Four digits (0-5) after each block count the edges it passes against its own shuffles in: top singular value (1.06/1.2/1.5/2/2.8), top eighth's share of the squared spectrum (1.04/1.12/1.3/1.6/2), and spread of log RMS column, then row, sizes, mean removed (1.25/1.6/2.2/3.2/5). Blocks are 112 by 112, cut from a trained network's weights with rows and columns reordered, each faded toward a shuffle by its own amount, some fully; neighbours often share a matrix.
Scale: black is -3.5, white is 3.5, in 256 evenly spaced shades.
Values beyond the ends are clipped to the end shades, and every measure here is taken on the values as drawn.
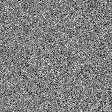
2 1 0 0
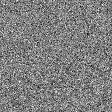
0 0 0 0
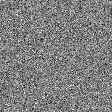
2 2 0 1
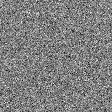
0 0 0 0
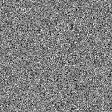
2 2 0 2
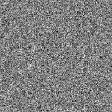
3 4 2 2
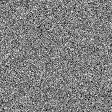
0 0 0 0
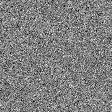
0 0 0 0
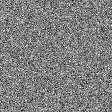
1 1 0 0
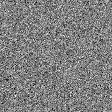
2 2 0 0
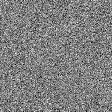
2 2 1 0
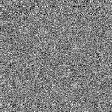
3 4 1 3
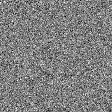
2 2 0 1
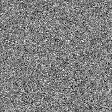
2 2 1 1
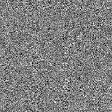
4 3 2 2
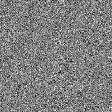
2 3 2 1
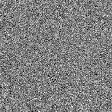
2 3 1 1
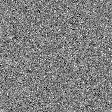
1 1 0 0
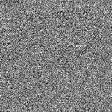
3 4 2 2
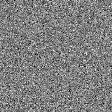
2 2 0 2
